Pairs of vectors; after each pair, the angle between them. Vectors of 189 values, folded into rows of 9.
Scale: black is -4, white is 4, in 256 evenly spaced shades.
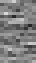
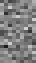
partly opposed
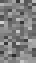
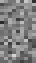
nearly opposite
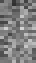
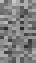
nearly opposite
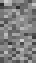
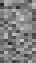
nearly parallel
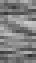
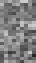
partly aligned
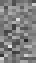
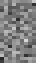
nearly opposite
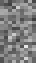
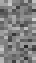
nearly opposite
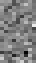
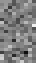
nearly parallel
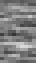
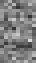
partly opposed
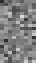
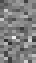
partly aligned
